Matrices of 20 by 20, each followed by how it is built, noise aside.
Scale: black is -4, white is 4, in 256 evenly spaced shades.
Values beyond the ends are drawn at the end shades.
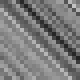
Toeplitz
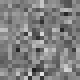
low rank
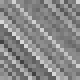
Toeplitz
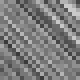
Toeplitz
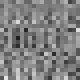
low rank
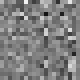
low rank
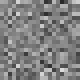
low rank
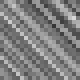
Toeplitz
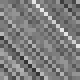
Toeplitz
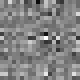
low rank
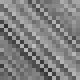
Toeplitz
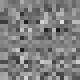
low rank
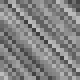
Toeplitz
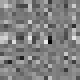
low rank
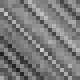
Toeplitz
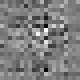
low rank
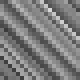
Toeplitz
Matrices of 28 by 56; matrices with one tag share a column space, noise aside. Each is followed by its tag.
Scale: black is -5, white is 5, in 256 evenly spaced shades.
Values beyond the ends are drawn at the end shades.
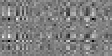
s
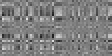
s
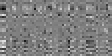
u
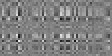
s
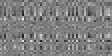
s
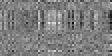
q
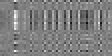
q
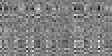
u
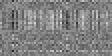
q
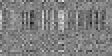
q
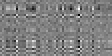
u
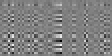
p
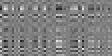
u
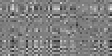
u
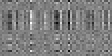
q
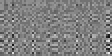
p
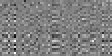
p
